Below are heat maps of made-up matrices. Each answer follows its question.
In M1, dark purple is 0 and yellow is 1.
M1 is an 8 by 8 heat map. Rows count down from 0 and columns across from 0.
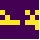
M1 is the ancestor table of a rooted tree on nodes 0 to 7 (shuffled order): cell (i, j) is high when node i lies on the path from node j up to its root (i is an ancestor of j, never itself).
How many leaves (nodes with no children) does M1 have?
4
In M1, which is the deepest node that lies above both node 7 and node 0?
2
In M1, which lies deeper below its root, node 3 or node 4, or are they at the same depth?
node 3
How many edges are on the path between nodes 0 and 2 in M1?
1
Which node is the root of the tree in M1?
4
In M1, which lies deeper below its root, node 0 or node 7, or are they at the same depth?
node 7
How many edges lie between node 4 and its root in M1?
0
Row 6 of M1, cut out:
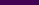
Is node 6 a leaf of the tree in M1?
yes
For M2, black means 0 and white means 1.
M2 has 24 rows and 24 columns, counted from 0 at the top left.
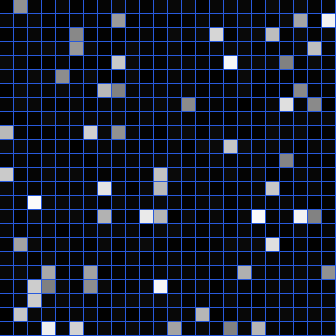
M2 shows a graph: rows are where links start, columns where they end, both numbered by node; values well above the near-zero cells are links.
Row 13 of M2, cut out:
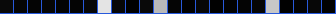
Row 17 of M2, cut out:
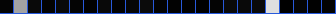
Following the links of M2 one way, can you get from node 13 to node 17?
yes
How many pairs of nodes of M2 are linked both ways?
3
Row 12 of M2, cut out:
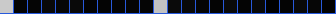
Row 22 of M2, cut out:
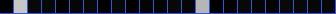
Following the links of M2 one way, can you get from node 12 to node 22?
yes
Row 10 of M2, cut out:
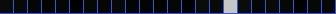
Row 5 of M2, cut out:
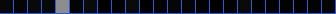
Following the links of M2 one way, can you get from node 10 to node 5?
no
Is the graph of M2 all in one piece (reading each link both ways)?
yes
